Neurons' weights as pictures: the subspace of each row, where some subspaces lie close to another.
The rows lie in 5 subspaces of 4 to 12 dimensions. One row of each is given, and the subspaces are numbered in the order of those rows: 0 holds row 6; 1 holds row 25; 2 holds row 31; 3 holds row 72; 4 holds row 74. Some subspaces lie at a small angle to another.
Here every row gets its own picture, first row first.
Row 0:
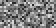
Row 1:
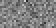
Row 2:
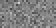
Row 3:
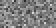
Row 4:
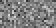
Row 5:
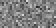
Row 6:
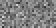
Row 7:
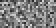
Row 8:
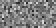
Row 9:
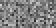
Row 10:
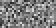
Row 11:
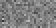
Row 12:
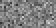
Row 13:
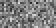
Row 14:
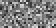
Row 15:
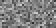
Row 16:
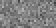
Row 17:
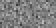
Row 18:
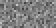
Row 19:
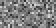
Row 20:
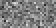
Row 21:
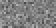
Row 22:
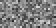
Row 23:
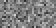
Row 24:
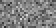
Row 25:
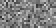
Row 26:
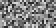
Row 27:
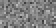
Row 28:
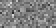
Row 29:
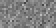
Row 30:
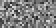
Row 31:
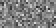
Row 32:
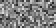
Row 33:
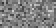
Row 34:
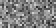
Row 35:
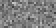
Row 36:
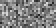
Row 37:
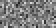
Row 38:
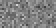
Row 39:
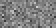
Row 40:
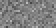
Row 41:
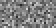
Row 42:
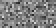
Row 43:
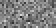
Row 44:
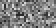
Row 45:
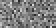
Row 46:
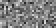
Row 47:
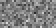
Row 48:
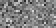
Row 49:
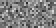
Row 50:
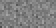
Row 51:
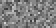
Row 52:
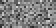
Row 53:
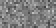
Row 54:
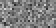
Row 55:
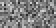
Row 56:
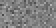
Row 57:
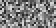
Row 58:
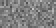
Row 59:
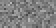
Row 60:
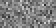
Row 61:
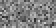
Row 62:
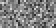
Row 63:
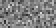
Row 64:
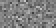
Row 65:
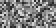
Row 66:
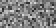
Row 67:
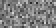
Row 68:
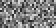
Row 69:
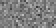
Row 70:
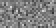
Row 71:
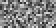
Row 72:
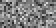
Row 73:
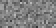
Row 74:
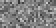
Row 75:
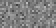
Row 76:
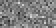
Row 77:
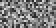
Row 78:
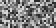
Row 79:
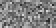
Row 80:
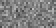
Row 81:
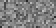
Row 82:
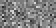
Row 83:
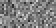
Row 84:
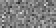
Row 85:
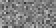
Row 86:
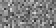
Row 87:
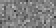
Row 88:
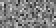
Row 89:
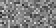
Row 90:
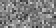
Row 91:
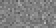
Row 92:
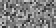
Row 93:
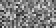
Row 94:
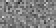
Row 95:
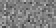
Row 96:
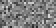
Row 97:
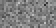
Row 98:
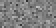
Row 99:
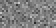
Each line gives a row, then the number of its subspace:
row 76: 4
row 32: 4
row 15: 4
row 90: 1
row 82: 1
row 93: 0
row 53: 3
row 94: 3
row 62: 2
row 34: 3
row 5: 2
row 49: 0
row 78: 4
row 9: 4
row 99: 4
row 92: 0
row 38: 0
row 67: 4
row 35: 1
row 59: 2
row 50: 0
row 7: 4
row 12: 3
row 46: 3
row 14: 2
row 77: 4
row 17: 0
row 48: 1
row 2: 4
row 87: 1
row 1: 4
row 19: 3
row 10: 1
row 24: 3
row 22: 1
